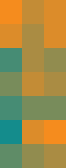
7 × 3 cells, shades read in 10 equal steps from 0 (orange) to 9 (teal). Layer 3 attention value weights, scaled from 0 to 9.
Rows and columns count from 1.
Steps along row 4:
down up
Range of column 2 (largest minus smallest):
4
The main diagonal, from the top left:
0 3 4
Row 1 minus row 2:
-1 -1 0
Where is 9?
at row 6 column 1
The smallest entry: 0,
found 2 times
